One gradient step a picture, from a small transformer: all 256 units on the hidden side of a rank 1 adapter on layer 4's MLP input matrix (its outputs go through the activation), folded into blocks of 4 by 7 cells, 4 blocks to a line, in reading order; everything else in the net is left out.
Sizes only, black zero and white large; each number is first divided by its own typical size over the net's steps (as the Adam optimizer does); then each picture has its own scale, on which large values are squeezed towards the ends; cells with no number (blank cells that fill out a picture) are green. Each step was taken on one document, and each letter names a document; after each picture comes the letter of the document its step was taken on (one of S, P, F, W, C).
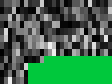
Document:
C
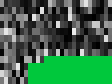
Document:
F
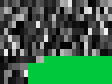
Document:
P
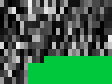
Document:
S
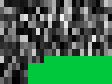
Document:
F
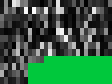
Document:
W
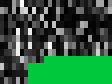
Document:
W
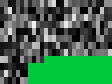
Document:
F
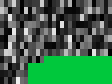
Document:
C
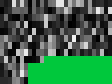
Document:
C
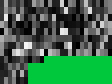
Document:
P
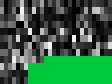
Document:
W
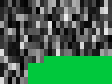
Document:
F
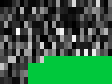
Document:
W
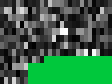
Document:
P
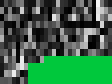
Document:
C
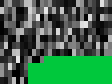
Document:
S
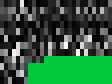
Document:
W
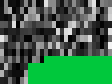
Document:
S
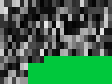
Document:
C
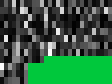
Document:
W
